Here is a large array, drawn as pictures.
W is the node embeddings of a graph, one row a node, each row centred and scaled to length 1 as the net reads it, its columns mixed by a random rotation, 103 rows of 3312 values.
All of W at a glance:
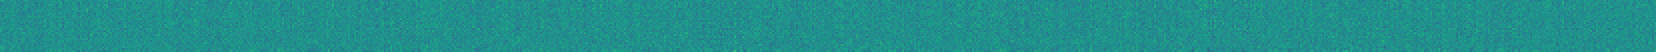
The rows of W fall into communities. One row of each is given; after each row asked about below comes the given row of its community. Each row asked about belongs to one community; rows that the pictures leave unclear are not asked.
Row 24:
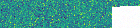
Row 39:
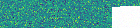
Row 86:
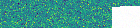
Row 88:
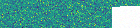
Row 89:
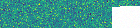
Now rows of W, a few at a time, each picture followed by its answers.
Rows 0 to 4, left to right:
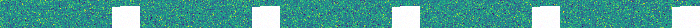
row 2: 88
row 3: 88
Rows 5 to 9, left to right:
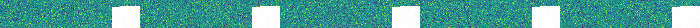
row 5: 89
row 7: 88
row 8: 24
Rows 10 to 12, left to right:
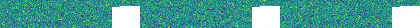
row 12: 39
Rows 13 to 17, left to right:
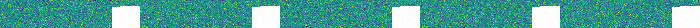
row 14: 39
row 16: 39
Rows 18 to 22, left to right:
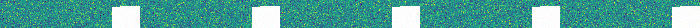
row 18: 24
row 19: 39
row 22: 88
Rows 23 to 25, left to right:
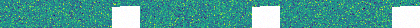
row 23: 86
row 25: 88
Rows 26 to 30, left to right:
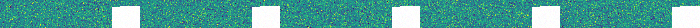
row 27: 39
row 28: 89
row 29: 86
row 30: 24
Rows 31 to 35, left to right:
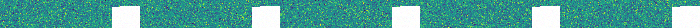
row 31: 39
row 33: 88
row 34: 89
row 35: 89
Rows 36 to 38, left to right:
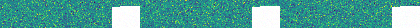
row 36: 88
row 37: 24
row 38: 88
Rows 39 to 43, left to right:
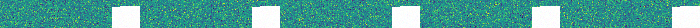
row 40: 89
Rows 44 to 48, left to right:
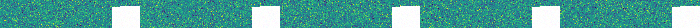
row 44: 88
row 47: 86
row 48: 88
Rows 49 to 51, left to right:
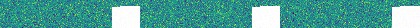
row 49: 88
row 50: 24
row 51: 39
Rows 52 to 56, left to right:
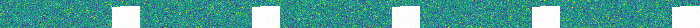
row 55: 39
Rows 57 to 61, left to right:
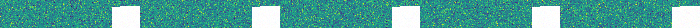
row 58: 39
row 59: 89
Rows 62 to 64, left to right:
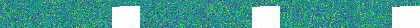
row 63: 88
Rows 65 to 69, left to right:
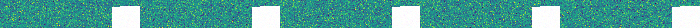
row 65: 86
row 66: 89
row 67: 39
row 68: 86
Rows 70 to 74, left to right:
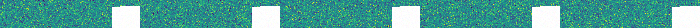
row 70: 88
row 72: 86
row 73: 24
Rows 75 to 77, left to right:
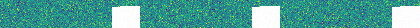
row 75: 89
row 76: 39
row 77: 39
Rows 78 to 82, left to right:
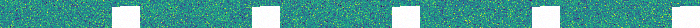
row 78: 86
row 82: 86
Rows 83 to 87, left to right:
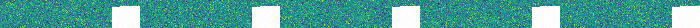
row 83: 24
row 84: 88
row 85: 24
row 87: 24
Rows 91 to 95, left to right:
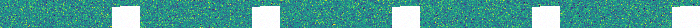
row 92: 39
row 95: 88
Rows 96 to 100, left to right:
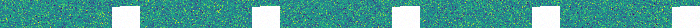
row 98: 88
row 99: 88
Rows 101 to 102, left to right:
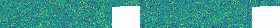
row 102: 24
